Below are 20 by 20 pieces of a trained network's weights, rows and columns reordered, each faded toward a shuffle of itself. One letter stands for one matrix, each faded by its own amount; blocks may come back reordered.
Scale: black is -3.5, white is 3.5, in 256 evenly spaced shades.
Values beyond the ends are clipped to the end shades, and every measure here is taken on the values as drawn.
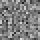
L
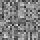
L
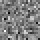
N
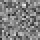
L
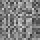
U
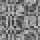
U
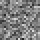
L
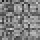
U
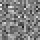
L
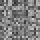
U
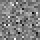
N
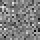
N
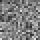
L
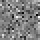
N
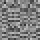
U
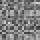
U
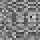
U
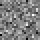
N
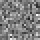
N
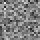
L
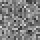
L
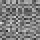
U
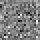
N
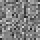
L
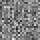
L
